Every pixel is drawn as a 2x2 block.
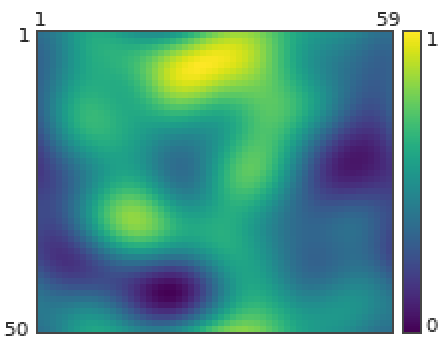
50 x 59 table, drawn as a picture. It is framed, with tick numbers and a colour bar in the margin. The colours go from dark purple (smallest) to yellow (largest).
The top middle is the ninth with the highest average. On average the colour sits 50% of the way up the scale. No regular stripes run through it.
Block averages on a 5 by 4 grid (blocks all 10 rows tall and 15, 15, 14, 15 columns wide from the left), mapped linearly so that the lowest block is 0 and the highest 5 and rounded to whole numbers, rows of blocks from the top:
3 5 5 2 | 3 3 4 1 | 2 3 3 0 | 1 3 3 1 | 1 0 3 2
